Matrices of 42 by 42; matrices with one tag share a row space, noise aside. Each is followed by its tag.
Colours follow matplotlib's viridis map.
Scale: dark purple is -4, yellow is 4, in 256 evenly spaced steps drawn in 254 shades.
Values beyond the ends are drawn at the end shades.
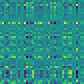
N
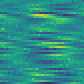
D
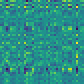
N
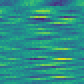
D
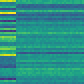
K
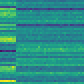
K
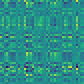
N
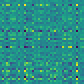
N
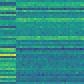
K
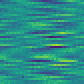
D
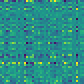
N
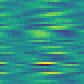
D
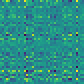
N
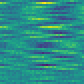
D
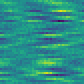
D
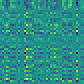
N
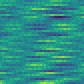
D
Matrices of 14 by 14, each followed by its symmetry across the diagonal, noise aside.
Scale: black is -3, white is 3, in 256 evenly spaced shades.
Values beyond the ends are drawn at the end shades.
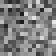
neither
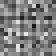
antisymmetric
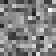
neither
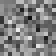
antisymmetric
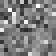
neither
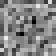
symmetric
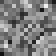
symmetric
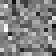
neither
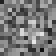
symmetric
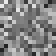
symmetric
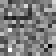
neither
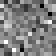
antisymmetric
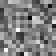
antisymmetric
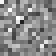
symmetric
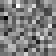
antisymmetric
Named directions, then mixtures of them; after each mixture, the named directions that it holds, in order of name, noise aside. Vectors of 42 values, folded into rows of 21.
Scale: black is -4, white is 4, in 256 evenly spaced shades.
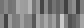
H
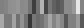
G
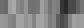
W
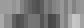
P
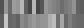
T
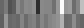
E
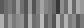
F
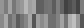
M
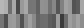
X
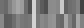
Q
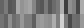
E, H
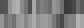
Q, W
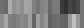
M, W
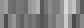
E, W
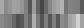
F, P, Q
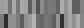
Q, X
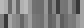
H, X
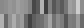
G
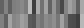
H, M, Q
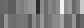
E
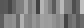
E, P, W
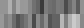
H, M, P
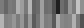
F, G, M
